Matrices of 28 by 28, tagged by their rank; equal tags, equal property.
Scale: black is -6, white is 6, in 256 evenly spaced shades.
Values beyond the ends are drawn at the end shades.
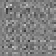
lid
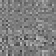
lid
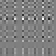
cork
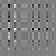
cork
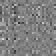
lid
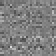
lid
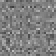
lid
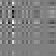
cork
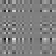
cork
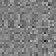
lid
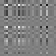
cork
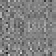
lid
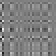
cork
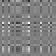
cork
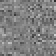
lid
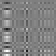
cork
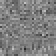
lid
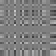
cork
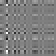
cork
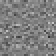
lid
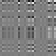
cork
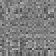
lid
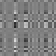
cork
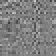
lid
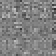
lid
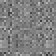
lid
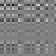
cork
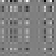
cork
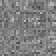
lid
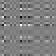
cork
